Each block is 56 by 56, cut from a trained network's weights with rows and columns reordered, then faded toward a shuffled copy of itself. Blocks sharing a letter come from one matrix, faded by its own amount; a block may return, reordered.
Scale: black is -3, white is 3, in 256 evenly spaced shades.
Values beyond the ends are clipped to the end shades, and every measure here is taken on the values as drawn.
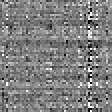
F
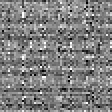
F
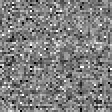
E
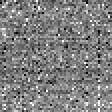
E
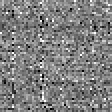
E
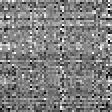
F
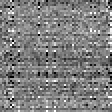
F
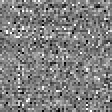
E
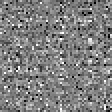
E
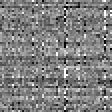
F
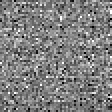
E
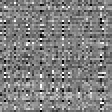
F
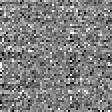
E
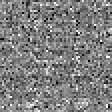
E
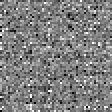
E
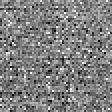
E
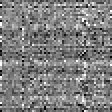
F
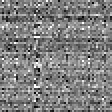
F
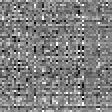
F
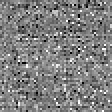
E
